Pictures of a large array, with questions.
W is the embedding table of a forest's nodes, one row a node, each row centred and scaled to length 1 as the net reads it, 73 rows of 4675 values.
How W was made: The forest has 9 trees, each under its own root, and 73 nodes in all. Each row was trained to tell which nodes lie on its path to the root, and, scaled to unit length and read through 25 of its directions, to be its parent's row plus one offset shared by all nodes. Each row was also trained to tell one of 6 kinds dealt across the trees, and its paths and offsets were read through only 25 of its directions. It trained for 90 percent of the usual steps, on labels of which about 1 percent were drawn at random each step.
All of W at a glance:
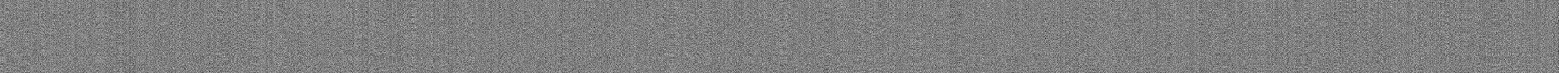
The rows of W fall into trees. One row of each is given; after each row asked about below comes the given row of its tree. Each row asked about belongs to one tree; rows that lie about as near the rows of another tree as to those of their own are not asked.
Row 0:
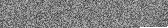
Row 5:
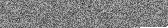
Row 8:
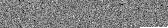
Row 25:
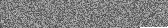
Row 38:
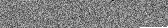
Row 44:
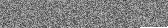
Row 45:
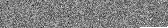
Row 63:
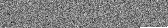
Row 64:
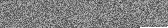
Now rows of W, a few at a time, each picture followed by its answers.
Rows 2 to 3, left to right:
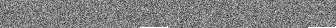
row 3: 45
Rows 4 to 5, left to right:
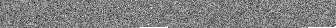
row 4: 63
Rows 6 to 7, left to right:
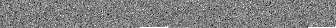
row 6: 63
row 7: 63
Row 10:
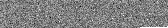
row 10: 8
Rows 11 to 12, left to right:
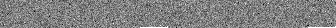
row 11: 63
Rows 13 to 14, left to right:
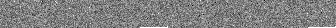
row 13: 8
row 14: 45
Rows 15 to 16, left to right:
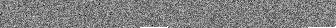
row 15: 45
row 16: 5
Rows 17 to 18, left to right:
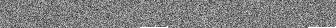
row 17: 38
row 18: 45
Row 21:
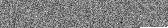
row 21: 45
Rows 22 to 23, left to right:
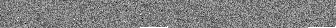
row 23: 38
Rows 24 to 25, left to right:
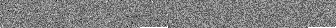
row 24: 63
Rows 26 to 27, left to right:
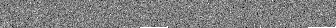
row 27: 8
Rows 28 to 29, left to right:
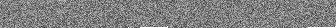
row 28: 44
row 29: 0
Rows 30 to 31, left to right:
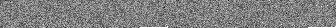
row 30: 64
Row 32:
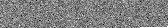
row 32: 8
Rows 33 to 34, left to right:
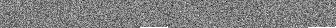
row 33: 0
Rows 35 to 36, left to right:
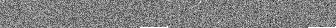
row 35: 44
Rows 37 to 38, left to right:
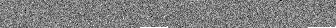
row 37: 45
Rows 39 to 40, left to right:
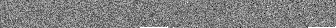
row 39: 25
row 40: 63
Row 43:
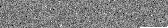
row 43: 63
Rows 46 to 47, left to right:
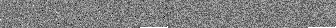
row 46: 8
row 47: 25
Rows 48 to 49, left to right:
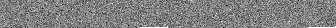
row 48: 8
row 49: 63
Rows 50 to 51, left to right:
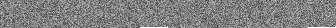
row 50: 25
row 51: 38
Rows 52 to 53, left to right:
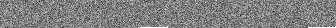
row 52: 45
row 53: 5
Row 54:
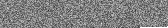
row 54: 5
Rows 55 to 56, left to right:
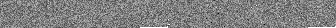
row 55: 64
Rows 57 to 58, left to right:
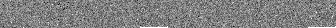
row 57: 45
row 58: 45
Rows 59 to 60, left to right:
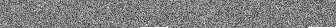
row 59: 8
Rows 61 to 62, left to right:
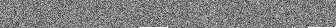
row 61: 0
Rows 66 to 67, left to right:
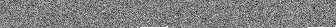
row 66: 44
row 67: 38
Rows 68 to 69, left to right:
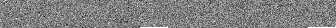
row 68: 8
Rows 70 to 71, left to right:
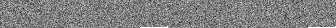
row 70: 25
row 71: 63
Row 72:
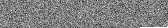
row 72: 8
